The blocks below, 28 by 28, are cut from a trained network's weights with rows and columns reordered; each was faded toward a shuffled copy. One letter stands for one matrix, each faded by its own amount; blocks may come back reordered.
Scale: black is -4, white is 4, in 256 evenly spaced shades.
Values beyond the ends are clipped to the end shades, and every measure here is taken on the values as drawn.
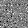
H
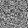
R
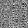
R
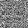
H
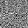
R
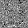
H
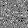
H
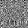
R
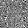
H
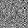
R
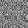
R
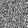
H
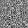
R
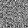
R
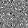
H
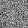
R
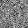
R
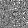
H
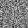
R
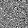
H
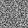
R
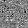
H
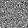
H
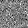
H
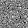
H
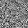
R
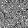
H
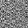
R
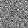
R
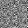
R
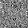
H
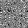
H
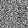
R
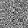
R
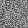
R
